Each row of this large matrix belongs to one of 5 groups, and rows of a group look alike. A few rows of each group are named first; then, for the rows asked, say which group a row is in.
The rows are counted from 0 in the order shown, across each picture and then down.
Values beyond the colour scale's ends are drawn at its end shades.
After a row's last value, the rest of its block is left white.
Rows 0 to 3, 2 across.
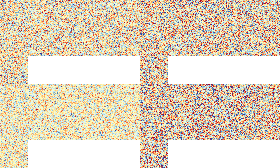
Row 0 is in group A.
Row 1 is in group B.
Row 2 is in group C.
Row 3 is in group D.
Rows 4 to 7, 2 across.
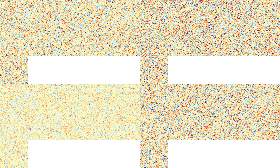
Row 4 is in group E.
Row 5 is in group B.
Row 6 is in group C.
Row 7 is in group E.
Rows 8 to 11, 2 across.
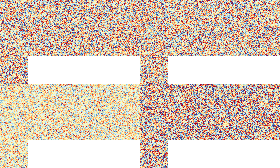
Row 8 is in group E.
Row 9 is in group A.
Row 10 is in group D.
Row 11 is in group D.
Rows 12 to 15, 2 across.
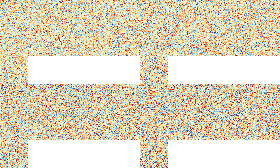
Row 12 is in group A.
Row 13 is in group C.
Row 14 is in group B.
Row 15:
E
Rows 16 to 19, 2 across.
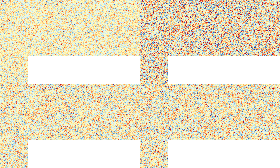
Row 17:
B
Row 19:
C
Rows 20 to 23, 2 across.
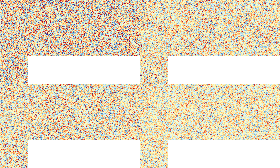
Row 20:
B
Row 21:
A
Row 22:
D
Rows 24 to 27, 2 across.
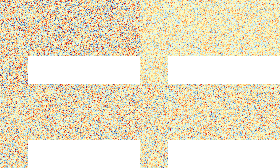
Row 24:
E
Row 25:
C
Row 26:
B
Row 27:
C
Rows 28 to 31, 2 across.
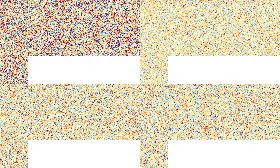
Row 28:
A
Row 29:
B
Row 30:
E
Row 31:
C
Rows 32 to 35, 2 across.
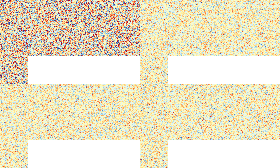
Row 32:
A
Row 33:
C
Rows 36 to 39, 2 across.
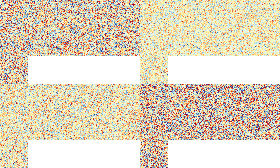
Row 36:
C
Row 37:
C
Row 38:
E
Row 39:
A
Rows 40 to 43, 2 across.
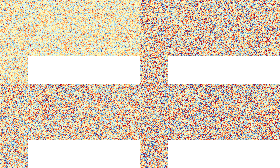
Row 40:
C
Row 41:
A
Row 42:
B
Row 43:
B
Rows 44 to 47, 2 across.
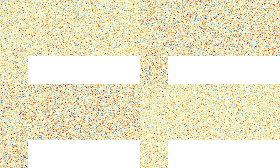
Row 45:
E
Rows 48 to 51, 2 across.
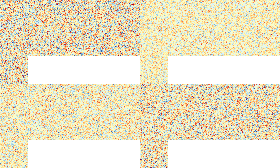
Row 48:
C
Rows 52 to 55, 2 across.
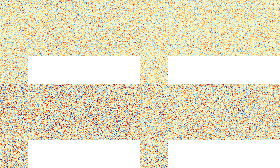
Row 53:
C
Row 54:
A
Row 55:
D
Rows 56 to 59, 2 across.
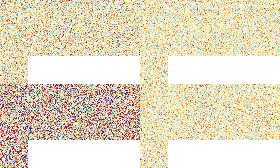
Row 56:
A
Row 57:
C
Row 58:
E
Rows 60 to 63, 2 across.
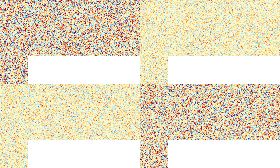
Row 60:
C
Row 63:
E
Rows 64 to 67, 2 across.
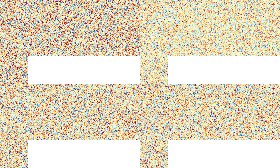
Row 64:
E
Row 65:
C
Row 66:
E
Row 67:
C
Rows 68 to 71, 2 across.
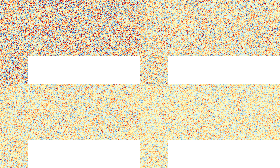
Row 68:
B
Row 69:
A
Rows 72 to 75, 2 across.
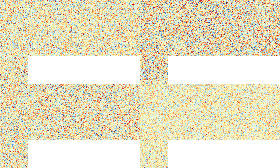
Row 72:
C
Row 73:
B
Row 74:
B
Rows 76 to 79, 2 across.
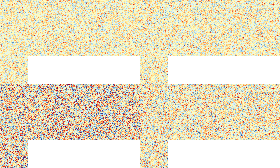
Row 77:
C
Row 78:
D
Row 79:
C
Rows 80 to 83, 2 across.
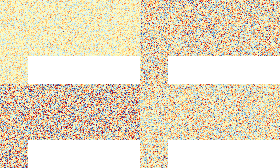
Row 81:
B
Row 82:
E
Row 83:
D
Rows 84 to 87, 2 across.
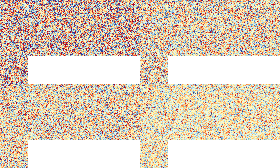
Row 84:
C
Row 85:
C
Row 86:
A
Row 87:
C
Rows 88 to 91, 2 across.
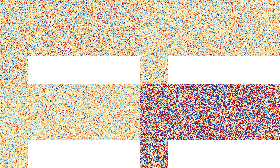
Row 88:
B
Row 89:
D
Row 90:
B
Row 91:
D
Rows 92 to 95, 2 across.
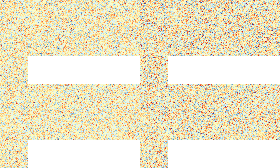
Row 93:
A
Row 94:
E
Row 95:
E
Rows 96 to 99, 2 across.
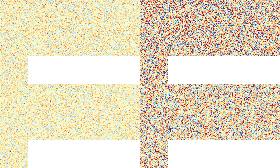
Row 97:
B
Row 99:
C
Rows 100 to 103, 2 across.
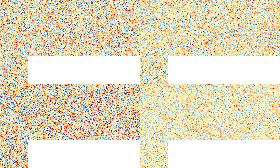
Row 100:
A
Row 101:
E
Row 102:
E
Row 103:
D
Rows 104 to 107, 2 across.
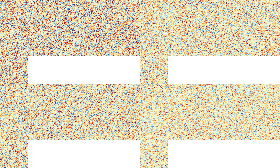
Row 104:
E
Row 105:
B
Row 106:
E
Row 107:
D
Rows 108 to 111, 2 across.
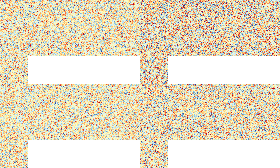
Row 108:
C
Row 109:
B
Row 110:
E
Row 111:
C
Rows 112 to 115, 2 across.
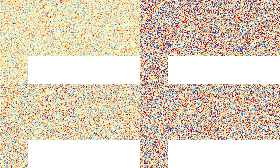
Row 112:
B
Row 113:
C
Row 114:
B
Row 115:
C
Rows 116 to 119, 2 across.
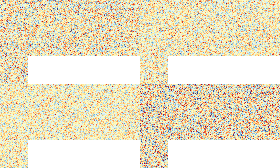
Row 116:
C
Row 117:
D
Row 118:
E
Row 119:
C
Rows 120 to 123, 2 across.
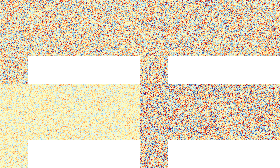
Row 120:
B
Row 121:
E
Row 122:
D
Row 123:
C
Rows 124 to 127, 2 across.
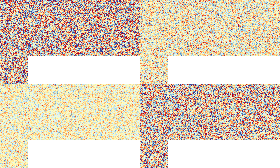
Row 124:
C
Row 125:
D
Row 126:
C
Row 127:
C
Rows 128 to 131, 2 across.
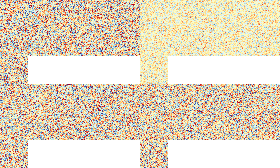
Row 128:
C
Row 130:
D
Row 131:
E
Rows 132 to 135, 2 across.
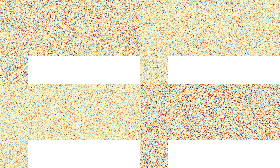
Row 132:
E
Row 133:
D
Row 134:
E
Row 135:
B
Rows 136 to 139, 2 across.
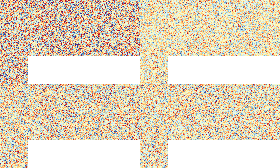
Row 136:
B
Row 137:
D
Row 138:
B
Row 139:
B
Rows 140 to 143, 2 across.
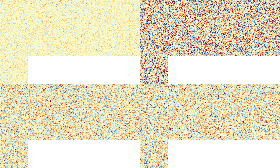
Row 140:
B
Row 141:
C
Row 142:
B
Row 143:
C
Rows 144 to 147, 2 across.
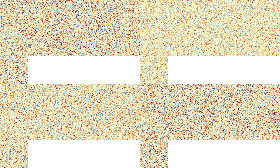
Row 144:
D
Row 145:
E
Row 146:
E
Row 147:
E
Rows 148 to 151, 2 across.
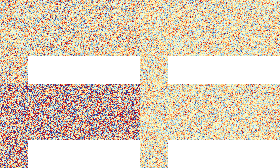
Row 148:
E
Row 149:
B
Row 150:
E
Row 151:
E
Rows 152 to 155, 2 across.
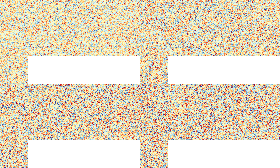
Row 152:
E
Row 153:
E
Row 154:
E
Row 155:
A
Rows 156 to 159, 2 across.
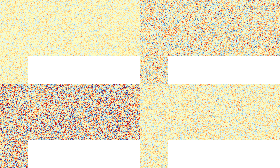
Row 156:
E
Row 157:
E
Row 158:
A
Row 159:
D
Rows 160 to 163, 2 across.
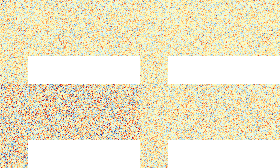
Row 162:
B
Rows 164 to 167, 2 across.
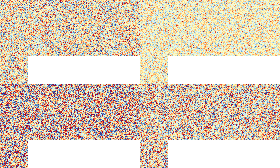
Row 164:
B
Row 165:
C
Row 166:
C
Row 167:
E
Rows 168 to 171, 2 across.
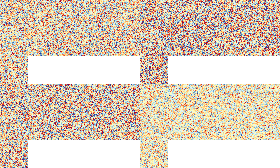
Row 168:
D
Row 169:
E
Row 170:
E
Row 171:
C
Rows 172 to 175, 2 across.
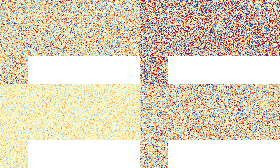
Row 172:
A
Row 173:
A
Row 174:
E
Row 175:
D
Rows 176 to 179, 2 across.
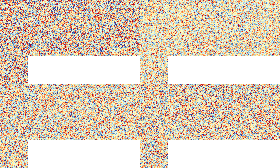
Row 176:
C
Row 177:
D
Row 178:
C
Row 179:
B
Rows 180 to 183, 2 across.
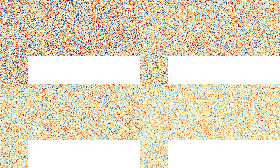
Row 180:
D
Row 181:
D
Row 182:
B
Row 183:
C
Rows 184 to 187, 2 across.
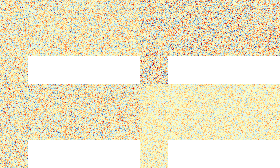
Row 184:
C
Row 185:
E
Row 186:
C
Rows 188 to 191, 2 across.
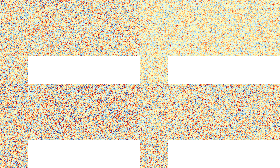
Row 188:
B
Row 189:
C
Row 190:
A
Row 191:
D
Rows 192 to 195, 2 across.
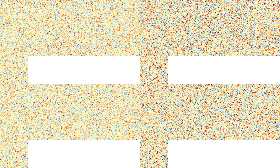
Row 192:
D
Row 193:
E
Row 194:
E
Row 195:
E
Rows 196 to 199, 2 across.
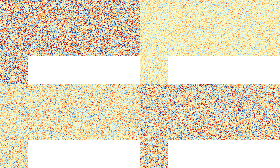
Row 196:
C
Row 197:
B
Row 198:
E
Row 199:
D
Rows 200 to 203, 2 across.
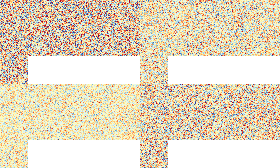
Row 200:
B
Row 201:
D
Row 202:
E
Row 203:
E
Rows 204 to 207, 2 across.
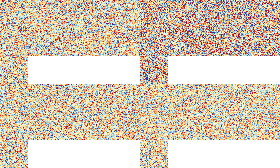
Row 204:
A
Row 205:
B
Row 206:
E
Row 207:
E
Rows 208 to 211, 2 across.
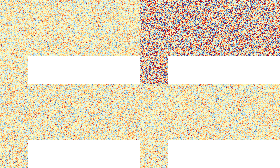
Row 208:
D
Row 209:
E
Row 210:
E
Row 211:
D
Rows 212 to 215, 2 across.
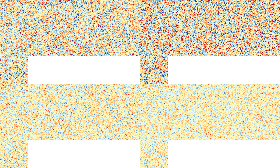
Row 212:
D
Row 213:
C
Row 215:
C
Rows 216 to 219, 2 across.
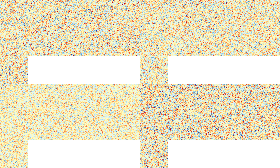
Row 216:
E
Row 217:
B
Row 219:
C
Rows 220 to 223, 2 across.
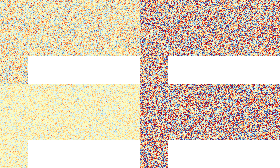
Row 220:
E
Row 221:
E
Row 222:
D
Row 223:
A
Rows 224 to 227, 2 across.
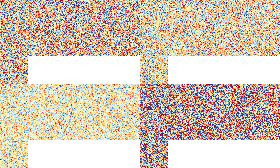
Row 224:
B
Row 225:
B
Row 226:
A
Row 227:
D
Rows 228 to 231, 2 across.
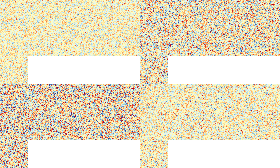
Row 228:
E
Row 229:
C
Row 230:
C
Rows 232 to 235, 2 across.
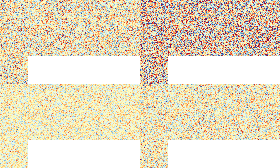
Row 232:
A
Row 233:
A
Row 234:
B
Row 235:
A
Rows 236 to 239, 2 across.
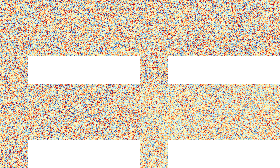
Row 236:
C
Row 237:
D
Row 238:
E
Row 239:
B
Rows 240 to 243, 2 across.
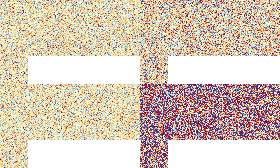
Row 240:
D
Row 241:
B
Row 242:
E
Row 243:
C
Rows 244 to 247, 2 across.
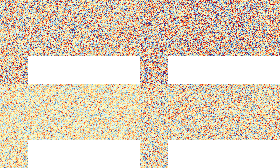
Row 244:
E
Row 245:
D
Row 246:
E
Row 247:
B
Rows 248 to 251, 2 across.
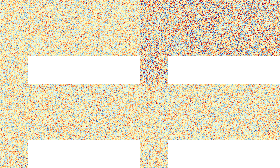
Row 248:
B
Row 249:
B
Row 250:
D
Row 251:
E
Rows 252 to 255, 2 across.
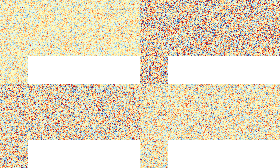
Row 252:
C
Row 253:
E
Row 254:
D
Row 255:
A
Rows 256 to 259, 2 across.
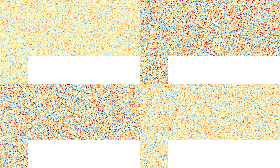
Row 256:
E
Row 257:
E
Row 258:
D
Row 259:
C
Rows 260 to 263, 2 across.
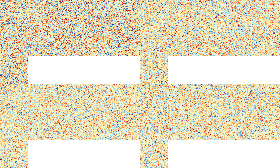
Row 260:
A
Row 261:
D
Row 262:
A
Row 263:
C
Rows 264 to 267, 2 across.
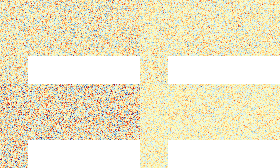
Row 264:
E
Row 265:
D
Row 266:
A
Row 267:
B
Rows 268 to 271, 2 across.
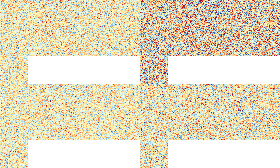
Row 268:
B
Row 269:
B
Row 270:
B
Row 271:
D
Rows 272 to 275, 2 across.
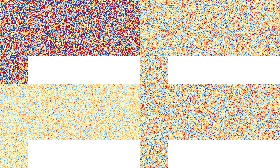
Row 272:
B
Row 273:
E
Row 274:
D
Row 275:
E
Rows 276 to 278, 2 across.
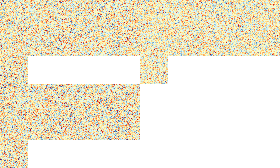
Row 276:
A
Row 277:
D
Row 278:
A
